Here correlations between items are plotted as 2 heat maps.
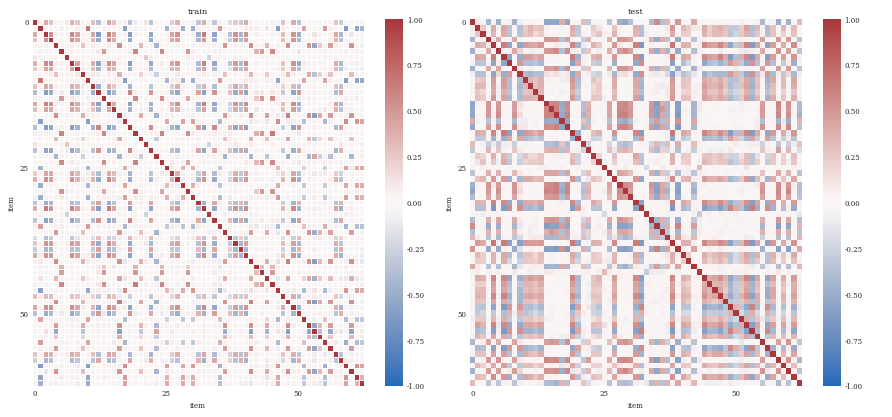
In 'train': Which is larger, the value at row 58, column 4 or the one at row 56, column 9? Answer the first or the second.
the second
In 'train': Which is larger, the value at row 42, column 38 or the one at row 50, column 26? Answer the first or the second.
the first
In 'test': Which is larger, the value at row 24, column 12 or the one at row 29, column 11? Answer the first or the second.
the first
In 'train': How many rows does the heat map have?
63
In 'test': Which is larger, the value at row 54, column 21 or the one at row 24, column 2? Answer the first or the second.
the second
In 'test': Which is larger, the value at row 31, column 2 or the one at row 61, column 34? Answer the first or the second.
the first
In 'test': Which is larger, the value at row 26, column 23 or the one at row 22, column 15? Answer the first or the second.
the second
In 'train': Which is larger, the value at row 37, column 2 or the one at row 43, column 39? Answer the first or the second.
the second
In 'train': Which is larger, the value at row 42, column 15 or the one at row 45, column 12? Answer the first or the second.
the second
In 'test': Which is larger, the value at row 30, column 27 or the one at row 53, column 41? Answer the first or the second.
the first
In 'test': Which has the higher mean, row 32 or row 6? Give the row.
6
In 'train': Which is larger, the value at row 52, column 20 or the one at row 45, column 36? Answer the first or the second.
the first
